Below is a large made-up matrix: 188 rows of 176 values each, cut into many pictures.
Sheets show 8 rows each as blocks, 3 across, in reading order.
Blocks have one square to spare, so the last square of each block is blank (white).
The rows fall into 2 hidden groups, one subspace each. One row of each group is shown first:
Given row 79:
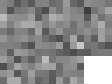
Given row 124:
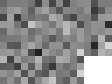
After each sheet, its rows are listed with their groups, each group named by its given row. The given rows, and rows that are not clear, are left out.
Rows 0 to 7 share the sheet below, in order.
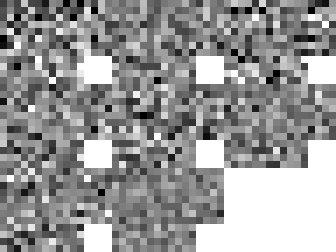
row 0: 124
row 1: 124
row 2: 79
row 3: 124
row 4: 124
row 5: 124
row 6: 79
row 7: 79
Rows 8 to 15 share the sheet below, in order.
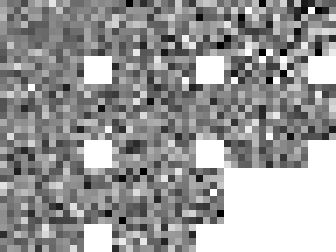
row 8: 124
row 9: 79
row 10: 124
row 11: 79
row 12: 124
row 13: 124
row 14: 79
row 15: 79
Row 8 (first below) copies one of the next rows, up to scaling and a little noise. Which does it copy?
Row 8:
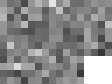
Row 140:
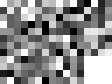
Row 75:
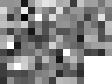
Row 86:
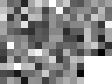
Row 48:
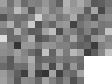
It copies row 86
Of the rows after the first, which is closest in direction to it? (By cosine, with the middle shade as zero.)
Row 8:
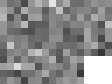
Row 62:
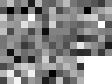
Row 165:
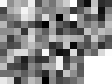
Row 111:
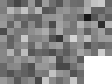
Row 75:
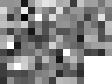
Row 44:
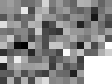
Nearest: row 75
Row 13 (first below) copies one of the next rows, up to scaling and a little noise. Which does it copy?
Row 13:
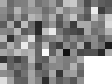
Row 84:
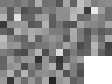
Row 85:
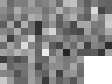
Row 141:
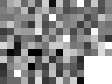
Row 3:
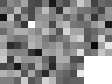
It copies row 85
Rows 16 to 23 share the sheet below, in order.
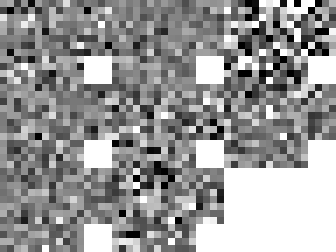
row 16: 79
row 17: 124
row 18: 124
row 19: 124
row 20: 124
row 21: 124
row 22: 124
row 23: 124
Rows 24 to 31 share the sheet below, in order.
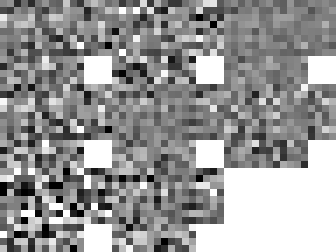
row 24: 79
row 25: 79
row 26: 79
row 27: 79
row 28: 79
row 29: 124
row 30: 79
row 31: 79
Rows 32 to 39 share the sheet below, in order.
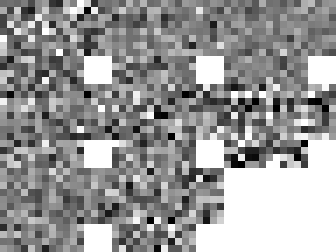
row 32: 124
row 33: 79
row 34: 124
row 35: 79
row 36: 124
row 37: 79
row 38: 124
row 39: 124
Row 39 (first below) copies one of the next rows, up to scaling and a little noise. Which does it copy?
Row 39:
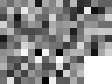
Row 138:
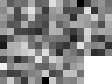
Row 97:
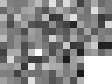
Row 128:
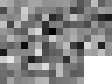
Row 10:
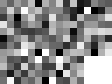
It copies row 10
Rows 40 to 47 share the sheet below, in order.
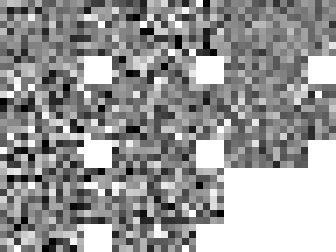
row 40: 79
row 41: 124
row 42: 124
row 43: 79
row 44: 124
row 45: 124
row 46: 79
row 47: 79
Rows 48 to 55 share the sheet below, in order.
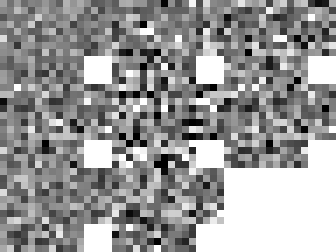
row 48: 124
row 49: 124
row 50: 79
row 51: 79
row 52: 79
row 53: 79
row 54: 124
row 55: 124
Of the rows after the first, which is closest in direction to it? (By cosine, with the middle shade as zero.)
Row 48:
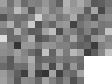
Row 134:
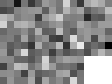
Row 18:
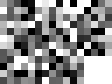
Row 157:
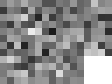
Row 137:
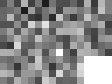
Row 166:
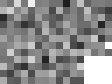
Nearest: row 18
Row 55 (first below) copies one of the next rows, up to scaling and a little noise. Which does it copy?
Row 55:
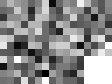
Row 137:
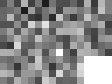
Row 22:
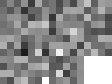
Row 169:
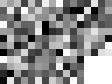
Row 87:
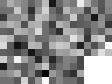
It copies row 87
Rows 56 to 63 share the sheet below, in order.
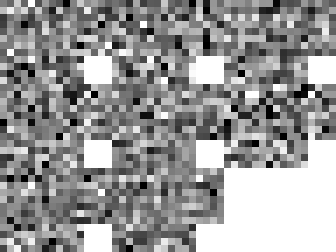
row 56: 79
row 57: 124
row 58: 79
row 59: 124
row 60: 124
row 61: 124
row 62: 79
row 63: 79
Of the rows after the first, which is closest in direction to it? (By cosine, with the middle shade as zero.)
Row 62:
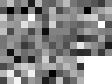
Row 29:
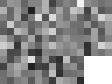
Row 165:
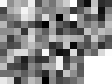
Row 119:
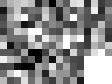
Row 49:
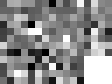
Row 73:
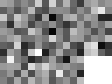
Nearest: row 73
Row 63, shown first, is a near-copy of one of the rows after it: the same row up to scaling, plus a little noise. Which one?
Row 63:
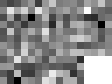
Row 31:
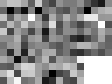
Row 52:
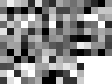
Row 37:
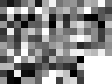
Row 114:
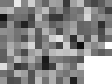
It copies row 37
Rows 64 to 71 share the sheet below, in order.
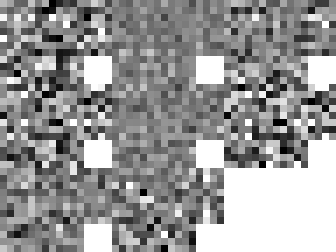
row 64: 79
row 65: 124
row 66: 79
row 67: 79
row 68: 79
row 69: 79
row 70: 124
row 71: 124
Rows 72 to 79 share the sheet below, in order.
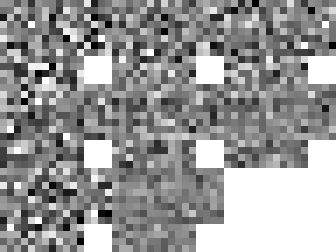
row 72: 124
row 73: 124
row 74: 79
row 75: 124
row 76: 79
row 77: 79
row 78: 124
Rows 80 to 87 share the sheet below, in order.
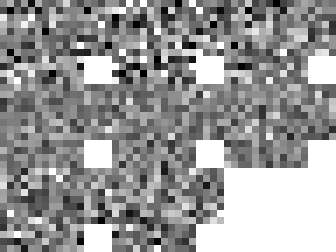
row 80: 79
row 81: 79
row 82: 124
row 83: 79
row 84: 124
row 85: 124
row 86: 124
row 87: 124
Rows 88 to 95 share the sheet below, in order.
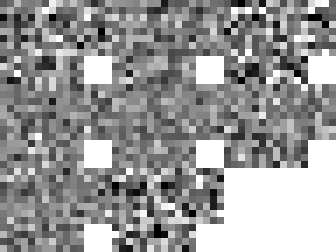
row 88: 79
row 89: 79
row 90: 79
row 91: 124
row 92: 79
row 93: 124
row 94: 79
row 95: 79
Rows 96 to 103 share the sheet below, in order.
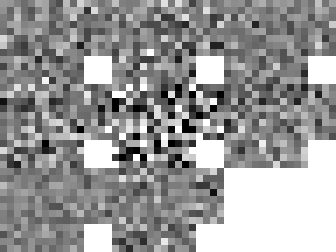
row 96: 124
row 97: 124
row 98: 124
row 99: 79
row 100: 79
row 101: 124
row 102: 79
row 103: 79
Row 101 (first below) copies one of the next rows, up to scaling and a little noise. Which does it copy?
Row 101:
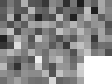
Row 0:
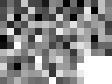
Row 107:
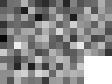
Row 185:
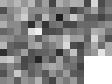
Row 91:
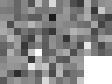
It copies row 0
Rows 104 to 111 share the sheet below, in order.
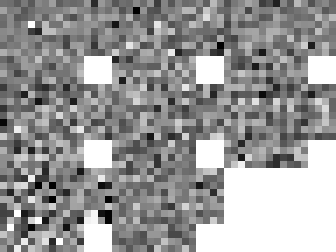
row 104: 124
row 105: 124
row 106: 124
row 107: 124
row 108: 124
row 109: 79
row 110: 124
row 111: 79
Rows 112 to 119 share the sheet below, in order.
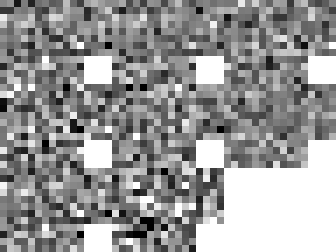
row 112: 79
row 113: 79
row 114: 79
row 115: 79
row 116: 79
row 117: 124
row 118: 79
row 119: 124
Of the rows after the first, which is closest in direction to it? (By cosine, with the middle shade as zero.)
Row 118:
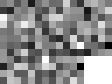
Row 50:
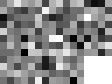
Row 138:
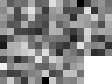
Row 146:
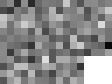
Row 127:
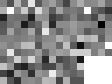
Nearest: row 146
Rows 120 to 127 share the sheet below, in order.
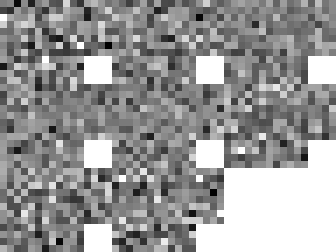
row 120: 79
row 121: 79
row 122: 124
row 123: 124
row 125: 124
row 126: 124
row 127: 79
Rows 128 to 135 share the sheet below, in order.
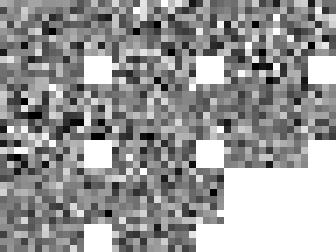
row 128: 124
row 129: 124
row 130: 124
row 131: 124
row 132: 124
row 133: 124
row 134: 79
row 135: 79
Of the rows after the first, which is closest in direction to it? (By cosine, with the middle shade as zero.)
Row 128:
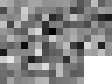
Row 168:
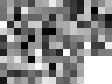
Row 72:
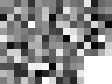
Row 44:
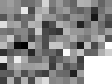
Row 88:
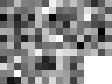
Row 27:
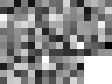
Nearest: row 168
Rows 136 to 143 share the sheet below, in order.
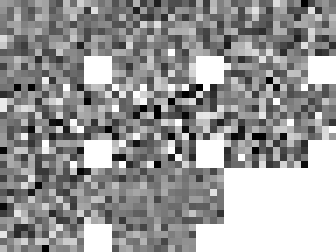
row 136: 124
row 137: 124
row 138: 124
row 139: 79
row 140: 124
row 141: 124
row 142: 124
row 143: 79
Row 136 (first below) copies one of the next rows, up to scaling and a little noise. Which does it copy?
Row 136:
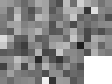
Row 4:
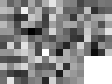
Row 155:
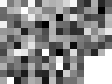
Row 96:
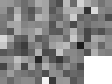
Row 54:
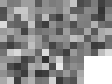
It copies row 96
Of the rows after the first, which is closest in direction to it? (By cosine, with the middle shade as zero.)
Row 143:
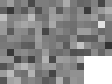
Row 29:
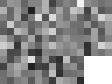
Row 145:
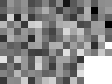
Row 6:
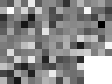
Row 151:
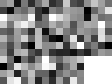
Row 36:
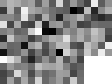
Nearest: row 151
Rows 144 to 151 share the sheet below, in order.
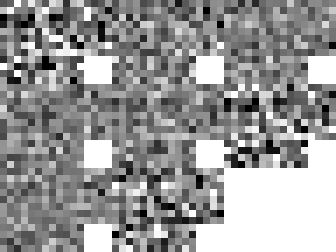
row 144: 79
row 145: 124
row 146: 79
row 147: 124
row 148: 79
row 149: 79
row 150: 79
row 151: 79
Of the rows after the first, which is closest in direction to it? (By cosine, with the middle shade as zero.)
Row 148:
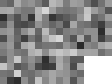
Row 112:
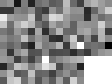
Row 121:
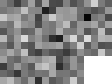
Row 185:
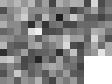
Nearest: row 185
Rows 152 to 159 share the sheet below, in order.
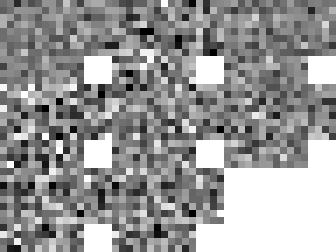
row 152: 79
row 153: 124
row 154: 79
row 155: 124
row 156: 79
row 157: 124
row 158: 79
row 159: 79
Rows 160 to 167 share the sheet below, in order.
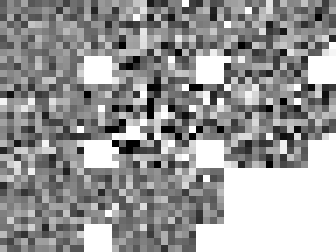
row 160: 124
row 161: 124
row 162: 124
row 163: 79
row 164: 124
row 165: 124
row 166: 79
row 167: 124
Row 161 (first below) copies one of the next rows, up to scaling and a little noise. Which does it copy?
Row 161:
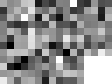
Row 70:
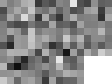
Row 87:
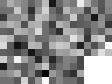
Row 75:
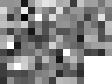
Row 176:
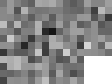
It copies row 70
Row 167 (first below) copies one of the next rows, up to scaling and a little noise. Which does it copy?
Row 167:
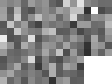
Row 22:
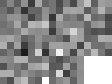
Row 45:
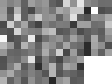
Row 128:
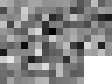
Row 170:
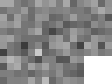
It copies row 45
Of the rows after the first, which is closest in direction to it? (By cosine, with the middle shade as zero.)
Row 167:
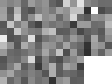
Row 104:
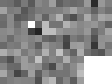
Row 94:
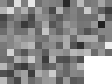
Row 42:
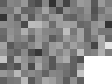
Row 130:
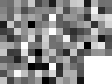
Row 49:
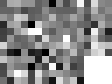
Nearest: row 130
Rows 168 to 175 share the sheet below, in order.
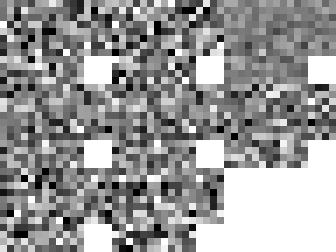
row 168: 124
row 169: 124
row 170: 124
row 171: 79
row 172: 79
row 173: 79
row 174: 124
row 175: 79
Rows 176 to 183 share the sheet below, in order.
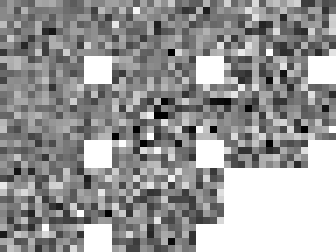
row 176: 124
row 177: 124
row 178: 124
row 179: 124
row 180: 124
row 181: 79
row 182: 79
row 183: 124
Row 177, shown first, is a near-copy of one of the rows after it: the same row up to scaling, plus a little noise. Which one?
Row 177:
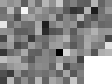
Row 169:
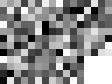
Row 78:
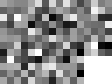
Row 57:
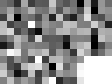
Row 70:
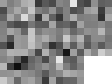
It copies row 169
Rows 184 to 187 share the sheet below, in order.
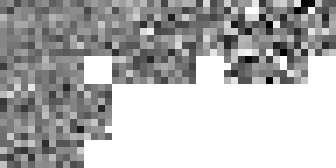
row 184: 79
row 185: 124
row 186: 124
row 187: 79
